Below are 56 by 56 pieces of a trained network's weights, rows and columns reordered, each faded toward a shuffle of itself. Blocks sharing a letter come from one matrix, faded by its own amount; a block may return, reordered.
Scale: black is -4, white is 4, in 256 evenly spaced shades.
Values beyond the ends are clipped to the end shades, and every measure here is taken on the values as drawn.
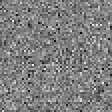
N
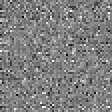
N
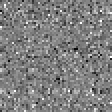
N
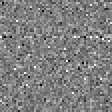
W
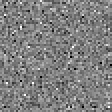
W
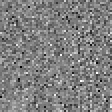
N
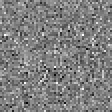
N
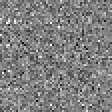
N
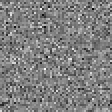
N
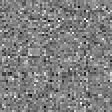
N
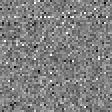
W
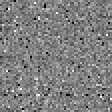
W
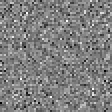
N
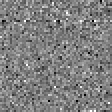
W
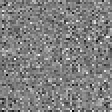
N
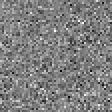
N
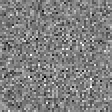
N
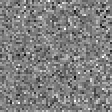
N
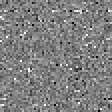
W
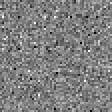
W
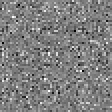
N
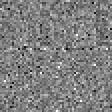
W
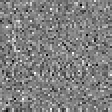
N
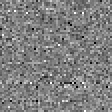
W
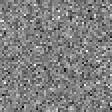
N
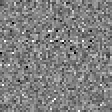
W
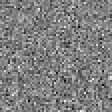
N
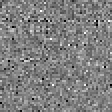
W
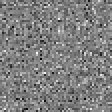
N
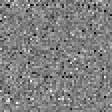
W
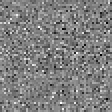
N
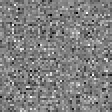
N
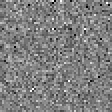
W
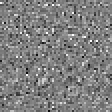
N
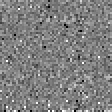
W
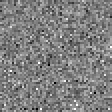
W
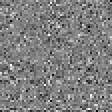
N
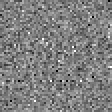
W
